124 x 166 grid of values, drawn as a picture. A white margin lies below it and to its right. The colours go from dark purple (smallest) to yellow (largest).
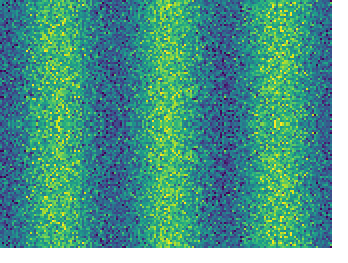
Overall the values sit about 50% of the way up the scale. No single row or column stands out from its neighbours. It is mirror symmetric from top to bottom. There is no overall slope. Stripes running up and down repeat 3 times from left to right.
